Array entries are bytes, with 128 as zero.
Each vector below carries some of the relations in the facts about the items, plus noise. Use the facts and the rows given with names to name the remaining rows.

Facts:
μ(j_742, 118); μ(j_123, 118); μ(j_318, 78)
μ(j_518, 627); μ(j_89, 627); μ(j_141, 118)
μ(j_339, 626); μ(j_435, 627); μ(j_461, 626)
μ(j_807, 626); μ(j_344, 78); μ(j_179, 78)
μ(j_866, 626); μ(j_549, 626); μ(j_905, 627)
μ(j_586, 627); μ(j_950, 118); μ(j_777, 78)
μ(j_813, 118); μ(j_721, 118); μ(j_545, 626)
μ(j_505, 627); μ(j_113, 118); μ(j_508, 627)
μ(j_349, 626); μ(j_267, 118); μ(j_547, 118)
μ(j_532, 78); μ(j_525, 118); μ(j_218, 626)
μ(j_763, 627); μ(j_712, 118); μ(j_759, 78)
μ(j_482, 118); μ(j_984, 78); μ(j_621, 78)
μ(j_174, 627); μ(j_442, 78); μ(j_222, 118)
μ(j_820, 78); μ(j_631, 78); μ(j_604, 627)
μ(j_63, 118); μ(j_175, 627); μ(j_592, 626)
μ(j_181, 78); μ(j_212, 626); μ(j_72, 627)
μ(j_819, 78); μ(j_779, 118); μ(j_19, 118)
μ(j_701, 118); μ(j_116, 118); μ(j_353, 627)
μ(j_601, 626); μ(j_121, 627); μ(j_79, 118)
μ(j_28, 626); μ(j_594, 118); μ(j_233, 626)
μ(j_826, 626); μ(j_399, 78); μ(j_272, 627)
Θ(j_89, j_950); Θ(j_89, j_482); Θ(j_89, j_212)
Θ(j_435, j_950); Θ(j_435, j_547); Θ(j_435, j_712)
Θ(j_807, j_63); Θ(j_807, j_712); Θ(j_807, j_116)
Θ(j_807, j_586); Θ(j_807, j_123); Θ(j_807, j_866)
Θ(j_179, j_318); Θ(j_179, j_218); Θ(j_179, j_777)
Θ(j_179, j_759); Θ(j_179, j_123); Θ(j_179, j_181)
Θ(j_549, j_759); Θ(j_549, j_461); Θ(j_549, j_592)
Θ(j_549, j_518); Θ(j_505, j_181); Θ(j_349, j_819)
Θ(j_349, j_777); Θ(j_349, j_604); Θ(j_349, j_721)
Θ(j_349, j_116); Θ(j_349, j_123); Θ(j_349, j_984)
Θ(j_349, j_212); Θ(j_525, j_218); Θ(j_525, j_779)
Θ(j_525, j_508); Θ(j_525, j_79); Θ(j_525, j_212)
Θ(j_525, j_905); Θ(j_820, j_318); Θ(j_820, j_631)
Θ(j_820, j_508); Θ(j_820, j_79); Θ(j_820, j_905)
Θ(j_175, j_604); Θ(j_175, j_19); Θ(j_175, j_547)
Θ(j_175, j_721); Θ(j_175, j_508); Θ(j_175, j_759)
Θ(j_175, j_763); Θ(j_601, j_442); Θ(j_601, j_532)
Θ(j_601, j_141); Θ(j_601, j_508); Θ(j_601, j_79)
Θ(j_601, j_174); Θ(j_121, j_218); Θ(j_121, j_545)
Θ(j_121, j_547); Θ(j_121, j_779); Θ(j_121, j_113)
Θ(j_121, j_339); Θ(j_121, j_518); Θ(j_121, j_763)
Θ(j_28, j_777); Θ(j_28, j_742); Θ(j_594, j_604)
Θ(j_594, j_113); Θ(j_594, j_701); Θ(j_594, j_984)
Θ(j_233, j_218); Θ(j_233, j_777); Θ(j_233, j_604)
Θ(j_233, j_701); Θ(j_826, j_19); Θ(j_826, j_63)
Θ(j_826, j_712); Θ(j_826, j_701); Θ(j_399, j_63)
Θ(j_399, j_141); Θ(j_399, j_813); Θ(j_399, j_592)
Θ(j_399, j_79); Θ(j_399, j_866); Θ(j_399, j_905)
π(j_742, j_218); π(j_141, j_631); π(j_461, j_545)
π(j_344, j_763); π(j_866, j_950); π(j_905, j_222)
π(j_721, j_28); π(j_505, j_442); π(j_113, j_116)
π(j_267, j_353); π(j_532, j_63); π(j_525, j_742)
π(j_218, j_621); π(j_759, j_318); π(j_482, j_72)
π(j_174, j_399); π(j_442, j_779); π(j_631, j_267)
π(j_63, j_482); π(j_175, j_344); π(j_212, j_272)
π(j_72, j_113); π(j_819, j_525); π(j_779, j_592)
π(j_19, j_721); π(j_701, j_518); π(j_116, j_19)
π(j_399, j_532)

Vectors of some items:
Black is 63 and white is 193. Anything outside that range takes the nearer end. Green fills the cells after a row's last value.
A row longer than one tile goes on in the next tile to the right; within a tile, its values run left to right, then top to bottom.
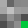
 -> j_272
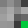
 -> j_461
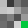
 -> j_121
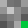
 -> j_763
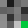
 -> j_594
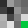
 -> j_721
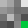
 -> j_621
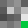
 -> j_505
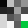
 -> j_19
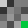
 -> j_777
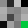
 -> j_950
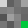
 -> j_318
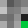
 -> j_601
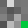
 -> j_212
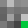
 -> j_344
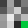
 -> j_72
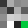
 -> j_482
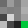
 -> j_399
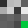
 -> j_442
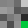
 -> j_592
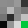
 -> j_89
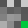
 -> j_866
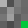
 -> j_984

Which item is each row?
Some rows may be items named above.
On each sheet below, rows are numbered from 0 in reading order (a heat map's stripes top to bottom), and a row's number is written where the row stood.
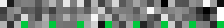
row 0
j_179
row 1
j_123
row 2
j_819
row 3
j_72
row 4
j_318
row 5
j_435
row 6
j_549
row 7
j_631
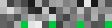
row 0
j_121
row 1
j_113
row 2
j_353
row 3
j_181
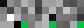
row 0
j_63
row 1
j_79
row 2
j_604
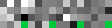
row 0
j_218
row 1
j_820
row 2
j_532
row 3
j_712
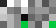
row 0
j_742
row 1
j_175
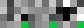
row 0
j_79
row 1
j_905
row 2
j_267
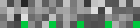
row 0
j_759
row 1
j_175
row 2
j_174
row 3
j_442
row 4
j_866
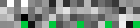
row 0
j_218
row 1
j_89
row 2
j_518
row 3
j_121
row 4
j_482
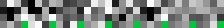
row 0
j_267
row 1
j_116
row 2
j_233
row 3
j_525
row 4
j_779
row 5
j_267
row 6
j_905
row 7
j_508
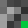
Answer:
j_826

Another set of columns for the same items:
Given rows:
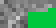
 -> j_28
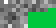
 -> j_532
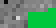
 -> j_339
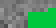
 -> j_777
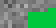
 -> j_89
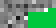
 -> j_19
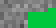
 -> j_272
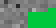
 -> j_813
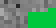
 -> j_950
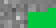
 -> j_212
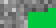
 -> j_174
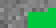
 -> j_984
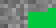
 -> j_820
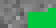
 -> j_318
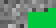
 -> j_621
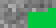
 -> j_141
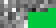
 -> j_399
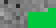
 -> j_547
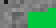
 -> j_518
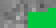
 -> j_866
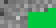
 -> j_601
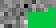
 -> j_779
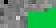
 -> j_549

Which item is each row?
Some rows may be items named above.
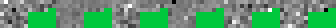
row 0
j_482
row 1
j_759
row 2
j_267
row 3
j_549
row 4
j_721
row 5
j_218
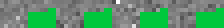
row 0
j_461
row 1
j_777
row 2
j_819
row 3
j_508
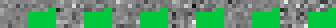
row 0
j_701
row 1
j_175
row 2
j_505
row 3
j_442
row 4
j_435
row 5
j_344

